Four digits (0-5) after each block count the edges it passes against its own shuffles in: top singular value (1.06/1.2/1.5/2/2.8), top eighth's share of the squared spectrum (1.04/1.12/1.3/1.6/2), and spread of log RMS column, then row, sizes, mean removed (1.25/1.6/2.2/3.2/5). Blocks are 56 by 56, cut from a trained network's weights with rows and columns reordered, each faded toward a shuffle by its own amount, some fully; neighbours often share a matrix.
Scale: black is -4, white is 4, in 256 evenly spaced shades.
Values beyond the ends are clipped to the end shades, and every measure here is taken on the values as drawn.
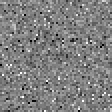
0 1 0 0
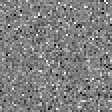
0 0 0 0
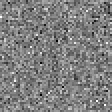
1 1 0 0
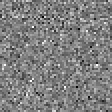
2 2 0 1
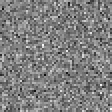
0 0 0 0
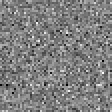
3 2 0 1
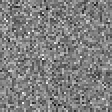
1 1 0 0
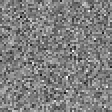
0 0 0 0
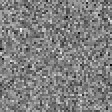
0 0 0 0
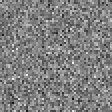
2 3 1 0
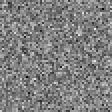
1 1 0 0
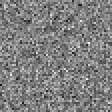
1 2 0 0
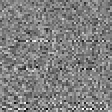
4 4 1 3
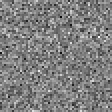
2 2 0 1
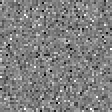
1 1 0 0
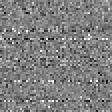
4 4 1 3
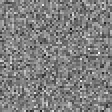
2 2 0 0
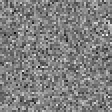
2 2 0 0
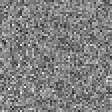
1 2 0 0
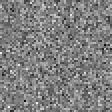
0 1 0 0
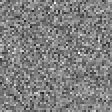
1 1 0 0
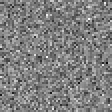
2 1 0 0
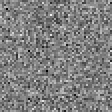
2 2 0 0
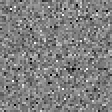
2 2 0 1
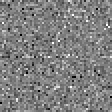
2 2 0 1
